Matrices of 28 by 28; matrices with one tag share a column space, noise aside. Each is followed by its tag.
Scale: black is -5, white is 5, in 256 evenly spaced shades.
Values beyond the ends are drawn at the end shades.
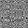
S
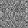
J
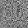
J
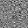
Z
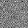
Z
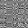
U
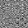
U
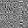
Z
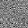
U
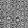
S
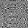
U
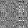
J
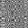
S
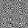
U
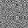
Z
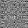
Z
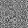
S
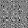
S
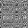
Z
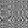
S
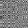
Z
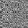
Z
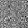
S
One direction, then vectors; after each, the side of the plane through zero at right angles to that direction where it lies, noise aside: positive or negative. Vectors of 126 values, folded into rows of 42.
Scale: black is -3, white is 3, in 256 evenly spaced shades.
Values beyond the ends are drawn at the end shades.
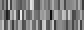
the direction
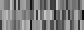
negative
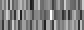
negative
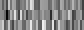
positive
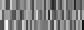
negative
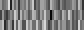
positive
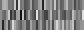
negative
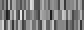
positive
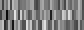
positive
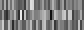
positive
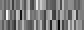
negative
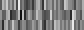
negative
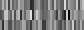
negative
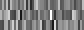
negative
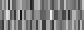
negative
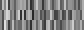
negative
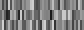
positive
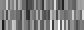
negative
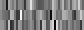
positive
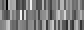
positive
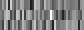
negative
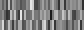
positive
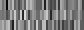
positive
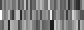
negative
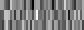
negative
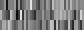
positive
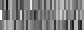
positive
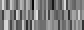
negative
